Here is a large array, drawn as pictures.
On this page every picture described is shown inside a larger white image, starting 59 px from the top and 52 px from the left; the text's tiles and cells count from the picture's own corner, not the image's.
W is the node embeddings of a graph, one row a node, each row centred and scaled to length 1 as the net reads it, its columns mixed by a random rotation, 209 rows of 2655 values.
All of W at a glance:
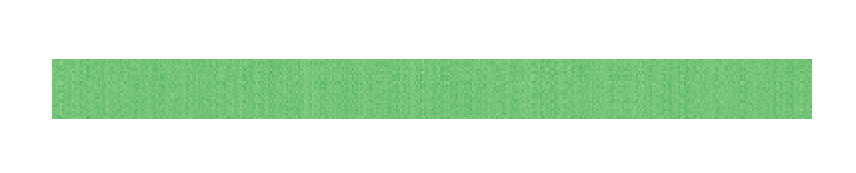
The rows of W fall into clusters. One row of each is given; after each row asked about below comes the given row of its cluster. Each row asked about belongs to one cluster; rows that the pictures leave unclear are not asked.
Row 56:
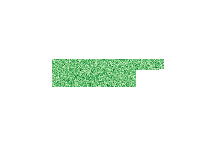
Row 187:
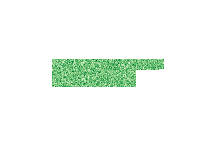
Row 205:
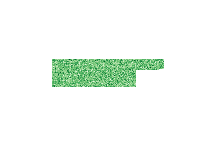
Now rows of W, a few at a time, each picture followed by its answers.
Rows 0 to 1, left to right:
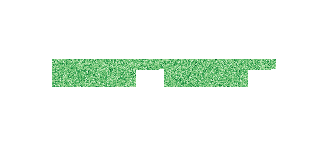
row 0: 205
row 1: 56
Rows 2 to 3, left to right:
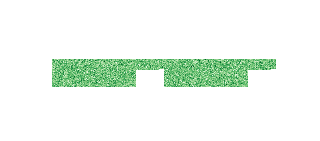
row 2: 205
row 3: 187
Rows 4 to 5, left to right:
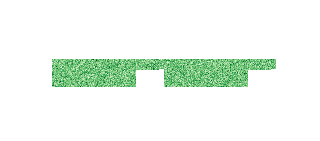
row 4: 187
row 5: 205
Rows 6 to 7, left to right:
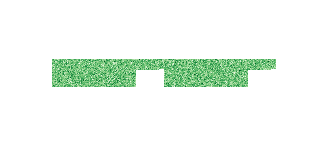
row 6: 205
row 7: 56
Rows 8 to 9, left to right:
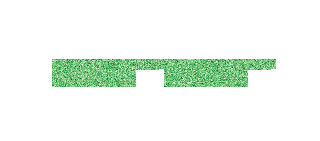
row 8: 187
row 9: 56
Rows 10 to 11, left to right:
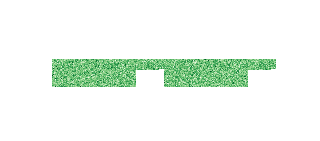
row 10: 187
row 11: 187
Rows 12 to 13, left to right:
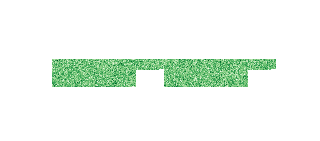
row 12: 205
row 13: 187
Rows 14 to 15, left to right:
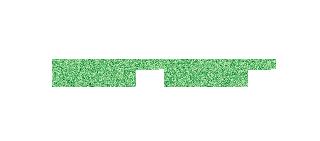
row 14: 56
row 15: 205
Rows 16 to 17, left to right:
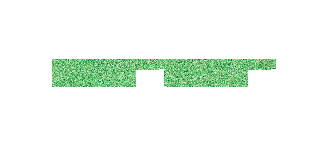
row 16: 56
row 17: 187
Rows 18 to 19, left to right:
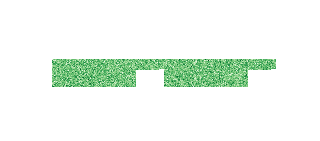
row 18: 56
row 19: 187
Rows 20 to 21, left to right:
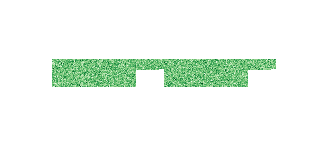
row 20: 187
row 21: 56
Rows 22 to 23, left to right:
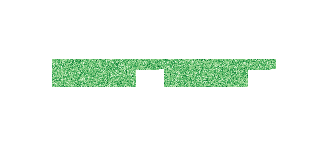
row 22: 187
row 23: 205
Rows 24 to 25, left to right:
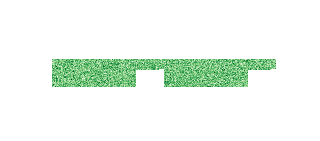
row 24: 187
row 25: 205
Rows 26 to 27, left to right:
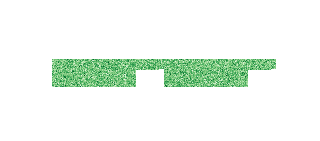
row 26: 187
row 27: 205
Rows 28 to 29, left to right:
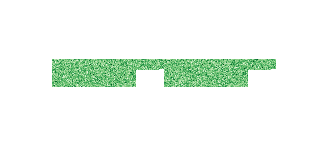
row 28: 205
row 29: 205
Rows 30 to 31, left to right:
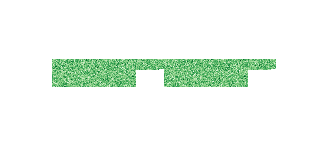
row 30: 187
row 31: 187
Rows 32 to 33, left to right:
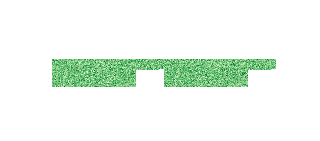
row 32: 205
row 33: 205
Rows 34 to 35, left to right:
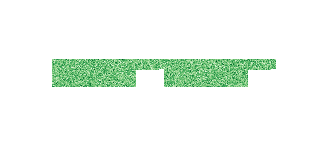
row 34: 56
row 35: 205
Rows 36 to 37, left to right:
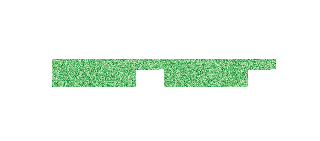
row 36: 56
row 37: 205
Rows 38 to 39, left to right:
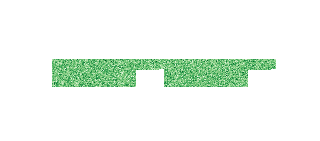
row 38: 56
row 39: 205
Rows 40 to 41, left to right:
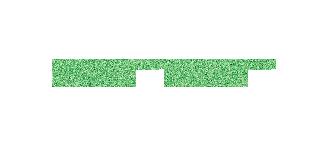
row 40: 56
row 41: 205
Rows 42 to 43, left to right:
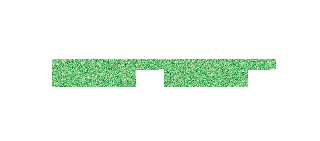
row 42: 187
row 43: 205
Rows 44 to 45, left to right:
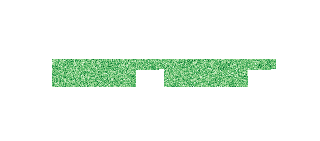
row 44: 187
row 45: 187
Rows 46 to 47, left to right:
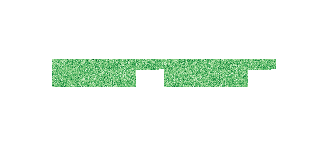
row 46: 187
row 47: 187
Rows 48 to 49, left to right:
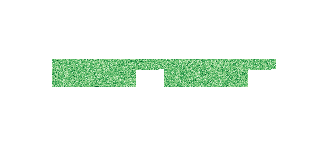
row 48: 205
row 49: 205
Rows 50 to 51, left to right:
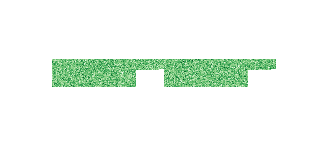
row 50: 56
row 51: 187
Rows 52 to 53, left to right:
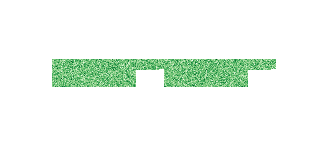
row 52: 187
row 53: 56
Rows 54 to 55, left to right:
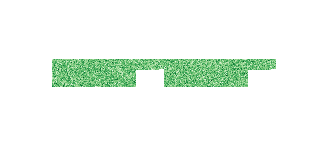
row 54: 56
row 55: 205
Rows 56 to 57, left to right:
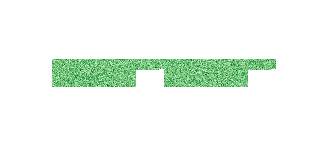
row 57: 205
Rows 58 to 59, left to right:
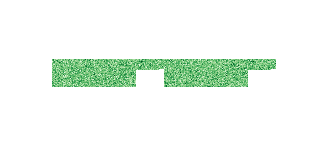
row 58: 205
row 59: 205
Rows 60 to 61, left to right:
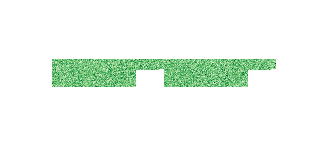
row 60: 205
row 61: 205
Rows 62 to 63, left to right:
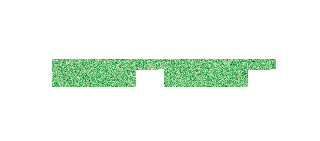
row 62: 56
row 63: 205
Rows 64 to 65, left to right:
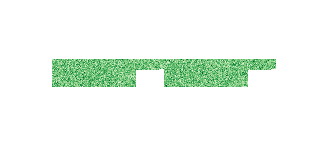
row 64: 56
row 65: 205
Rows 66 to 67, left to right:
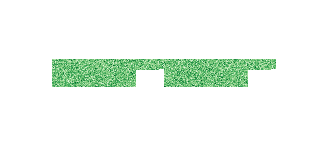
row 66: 205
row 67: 56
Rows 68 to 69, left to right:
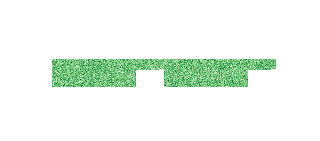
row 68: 56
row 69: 187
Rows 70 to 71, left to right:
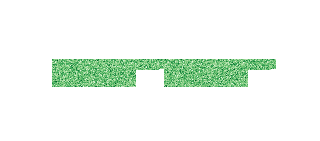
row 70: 205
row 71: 205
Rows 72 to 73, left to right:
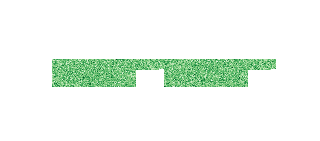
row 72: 56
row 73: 56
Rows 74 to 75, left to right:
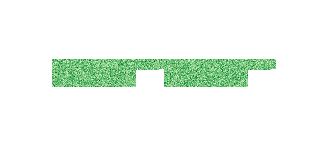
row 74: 205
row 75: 205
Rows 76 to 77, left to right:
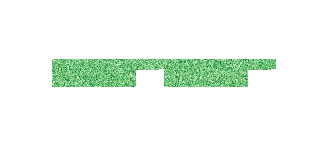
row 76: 56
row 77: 187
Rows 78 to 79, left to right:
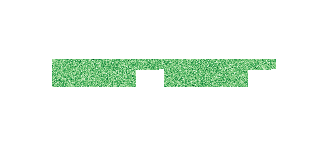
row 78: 187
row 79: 56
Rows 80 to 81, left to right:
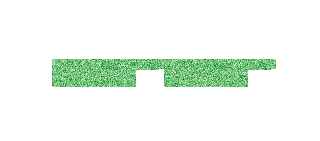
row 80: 187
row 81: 187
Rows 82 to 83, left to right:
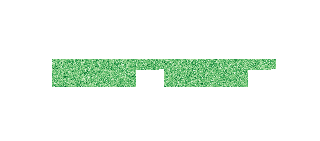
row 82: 187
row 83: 56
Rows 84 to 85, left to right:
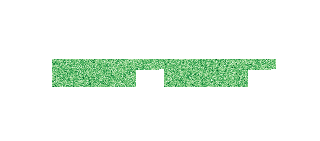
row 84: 56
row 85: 56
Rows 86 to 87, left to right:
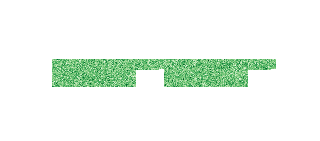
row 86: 56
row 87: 187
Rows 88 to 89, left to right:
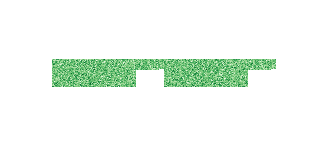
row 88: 56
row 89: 56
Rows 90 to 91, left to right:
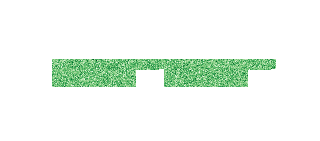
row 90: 187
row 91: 205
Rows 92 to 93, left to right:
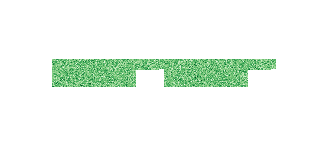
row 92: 56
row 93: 56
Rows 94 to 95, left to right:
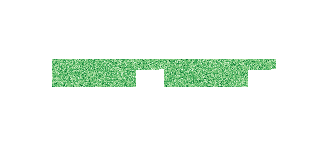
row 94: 56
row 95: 205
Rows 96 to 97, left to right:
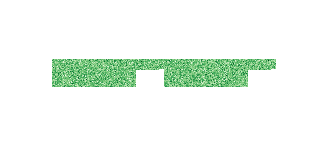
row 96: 205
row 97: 205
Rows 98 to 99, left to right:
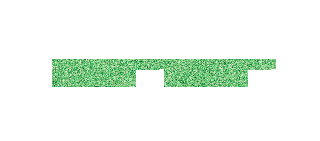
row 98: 205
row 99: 56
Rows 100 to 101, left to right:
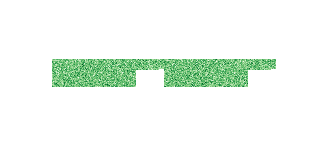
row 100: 56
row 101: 56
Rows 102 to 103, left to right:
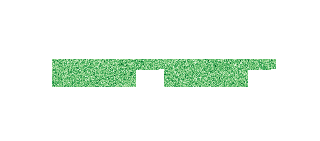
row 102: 205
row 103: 187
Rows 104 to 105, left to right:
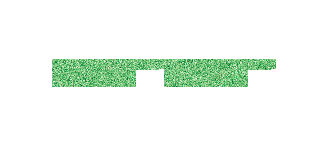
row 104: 56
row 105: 187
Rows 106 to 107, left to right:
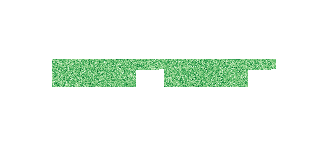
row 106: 56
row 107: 56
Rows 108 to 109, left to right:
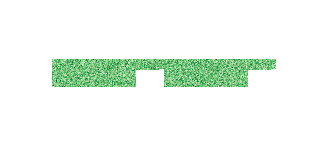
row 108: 187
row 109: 56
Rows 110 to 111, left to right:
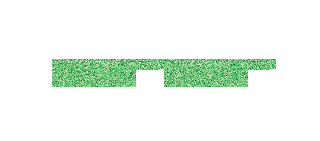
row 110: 205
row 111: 205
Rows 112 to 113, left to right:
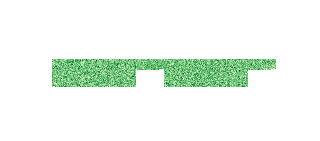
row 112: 187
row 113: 56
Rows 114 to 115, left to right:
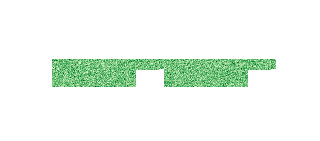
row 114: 205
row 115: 205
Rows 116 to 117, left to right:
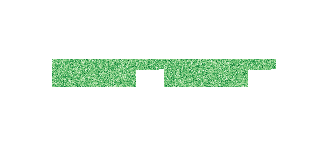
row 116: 187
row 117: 205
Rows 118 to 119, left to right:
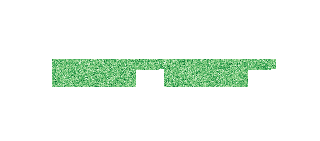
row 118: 205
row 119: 187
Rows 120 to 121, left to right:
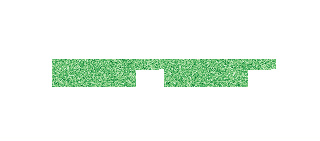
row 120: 56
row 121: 56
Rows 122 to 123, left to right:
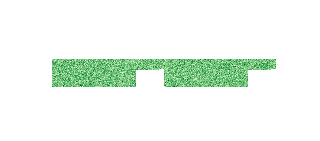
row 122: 56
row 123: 187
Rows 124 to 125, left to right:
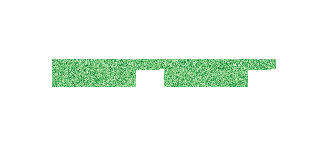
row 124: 205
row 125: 187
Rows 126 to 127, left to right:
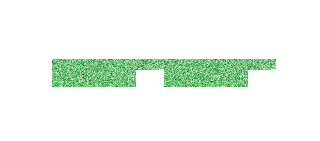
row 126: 56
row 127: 56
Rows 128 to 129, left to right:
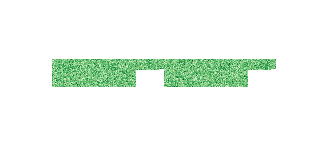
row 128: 187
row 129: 187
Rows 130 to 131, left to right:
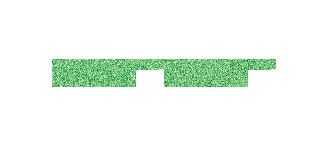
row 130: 56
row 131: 205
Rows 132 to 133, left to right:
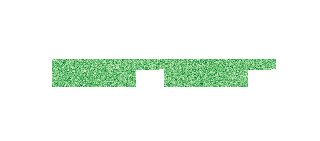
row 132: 56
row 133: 56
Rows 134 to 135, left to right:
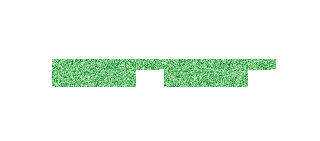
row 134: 187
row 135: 187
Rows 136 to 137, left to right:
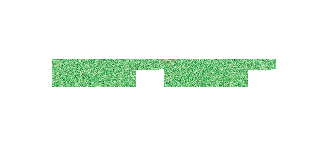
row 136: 56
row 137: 56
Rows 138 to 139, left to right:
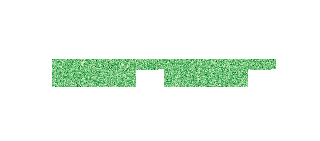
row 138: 187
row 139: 205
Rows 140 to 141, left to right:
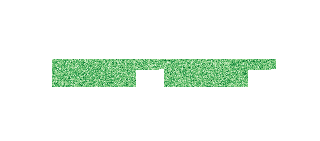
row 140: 56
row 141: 205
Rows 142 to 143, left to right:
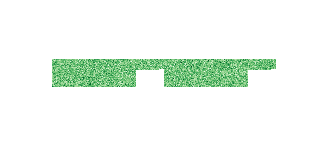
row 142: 56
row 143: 187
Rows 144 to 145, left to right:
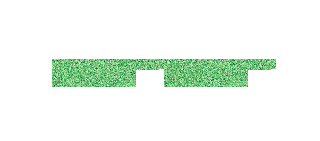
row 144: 205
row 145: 205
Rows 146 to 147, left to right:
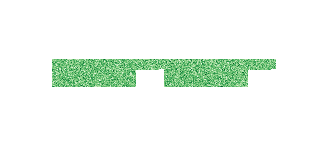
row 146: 56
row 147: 205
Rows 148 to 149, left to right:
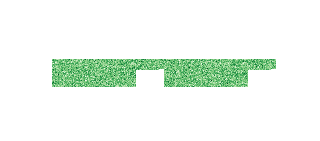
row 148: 205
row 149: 205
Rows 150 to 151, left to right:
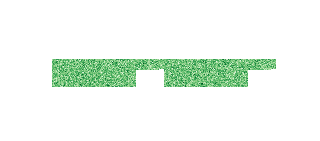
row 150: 56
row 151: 56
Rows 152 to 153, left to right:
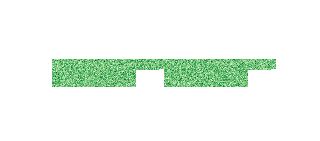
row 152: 205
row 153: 56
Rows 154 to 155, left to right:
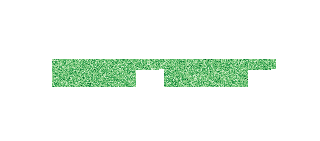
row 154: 56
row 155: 187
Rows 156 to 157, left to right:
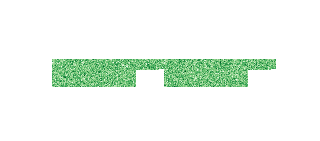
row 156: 187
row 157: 187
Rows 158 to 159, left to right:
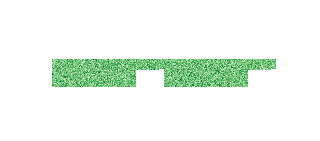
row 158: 187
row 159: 56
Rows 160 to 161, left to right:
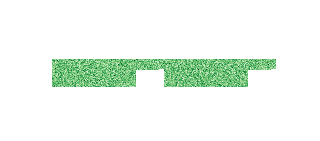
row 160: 205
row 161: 56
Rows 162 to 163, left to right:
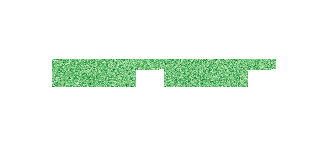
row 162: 56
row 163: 56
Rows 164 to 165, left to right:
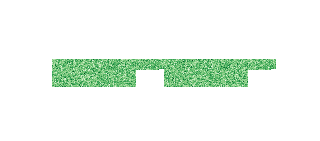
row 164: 187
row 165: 187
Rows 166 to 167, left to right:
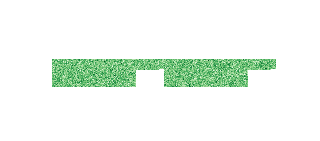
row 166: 205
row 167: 187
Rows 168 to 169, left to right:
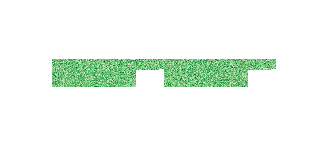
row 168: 205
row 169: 56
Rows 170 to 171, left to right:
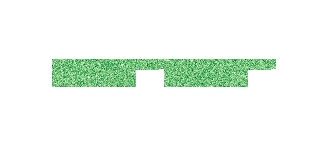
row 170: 187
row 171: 56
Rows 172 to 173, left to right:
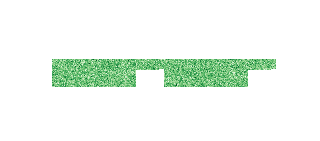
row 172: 187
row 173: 56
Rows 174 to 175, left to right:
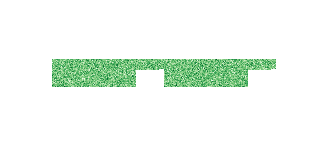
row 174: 187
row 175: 56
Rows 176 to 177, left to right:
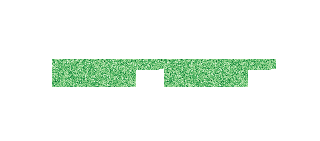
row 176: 205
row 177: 205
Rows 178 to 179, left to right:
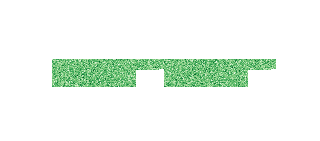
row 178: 56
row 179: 56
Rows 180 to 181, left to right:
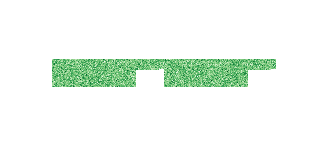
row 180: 56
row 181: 205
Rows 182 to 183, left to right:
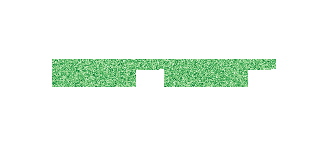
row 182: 205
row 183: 56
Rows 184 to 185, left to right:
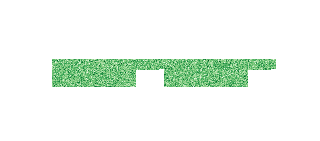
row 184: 205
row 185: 187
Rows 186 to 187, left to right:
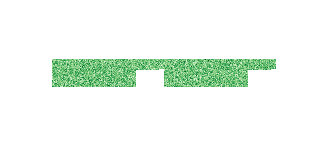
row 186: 56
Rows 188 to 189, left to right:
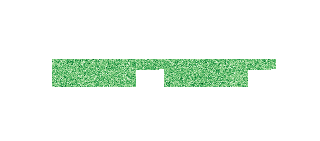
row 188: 187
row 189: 56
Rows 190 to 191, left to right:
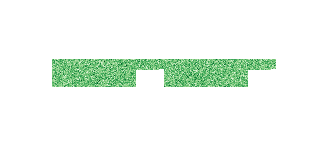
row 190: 205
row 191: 56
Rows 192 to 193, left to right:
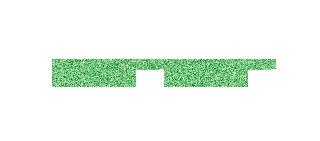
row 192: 187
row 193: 56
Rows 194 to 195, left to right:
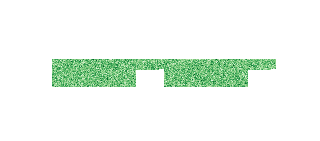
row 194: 187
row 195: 56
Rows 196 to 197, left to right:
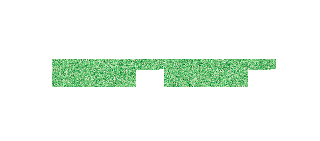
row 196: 205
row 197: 187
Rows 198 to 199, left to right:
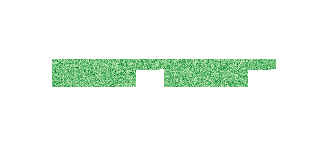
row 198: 205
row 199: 187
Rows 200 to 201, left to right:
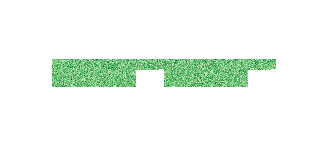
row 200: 187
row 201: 56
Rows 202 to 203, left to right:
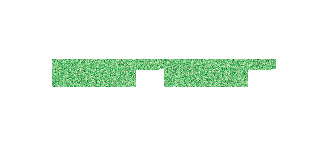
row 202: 205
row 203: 205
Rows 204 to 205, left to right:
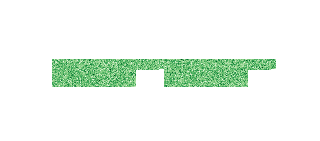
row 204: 205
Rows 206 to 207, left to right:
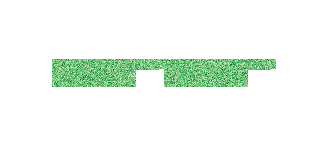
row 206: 56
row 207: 205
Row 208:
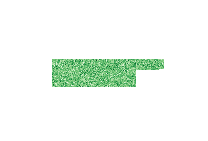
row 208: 187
